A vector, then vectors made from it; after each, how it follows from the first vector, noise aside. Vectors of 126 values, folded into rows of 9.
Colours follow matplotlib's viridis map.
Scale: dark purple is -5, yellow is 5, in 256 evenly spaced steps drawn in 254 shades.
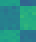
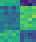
scaled up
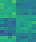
wrapped around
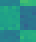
negated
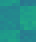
shrunk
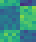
scaled up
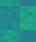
shrunk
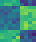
scaled up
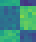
scaled up
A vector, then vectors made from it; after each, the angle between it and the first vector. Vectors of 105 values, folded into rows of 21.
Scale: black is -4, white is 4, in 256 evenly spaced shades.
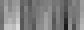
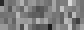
orthogonal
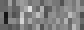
partly opposed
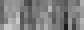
nearly parallel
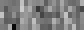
partly opposed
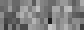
partly opposed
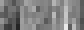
nearly opposite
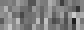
partly aligned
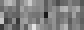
partly opposed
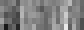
nearly opposite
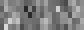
partly aligned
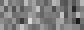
orthogonal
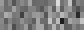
orthogonal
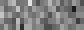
orthogonal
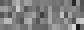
orthogonal
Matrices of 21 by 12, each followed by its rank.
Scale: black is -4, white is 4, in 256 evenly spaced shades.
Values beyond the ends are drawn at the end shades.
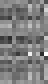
two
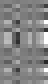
one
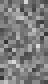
full rank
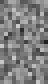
full rank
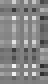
one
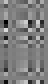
one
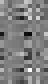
two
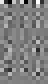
two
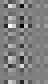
one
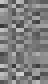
two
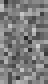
full rank
